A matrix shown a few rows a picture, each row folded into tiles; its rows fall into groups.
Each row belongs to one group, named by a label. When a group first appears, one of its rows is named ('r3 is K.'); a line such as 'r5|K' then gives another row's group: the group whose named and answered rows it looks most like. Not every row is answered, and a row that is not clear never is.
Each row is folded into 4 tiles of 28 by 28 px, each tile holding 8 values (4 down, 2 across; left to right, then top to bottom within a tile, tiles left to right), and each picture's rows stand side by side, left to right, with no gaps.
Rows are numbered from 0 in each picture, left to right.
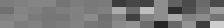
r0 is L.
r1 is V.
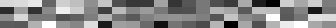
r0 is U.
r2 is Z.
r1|V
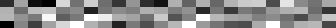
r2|U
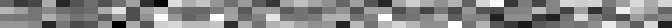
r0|V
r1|Z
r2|Z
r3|Z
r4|L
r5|U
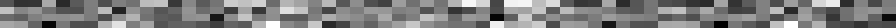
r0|V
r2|U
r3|Z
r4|U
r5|V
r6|V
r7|L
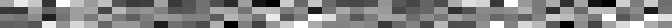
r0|U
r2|Z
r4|U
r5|Z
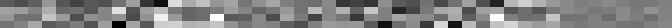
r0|V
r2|L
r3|V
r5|L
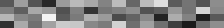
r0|Z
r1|L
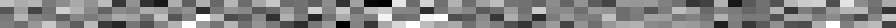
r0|U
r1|Z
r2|L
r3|Z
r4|L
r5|Z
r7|U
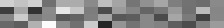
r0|U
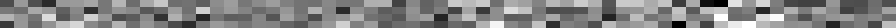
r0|Z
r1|L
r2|L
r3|L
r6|Z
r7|V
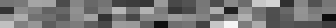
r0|L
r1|V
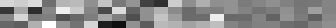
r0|U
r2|L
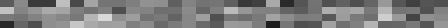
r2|V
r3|V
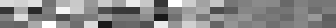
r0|U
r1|U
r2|L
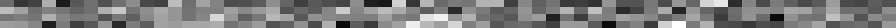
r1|Z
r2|V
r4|L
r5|V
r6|L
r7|V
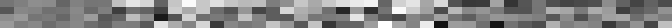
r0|L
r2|U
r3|U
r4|V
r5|V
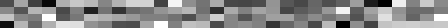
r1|U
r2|V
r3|Z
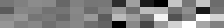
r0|L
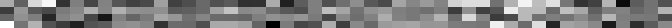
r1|V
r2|V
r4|U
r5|V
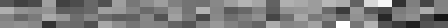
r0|V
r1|L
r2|U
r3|L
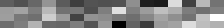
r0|V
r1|Z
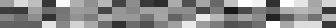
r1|Z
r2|U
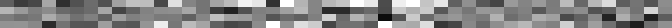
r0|V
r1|U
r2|U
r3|U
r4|Z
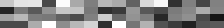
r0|U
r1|L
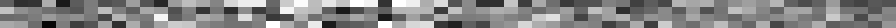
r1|Z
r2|U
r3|U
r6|U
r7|V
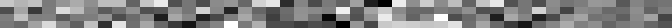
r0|U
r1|L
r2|L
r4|L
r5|L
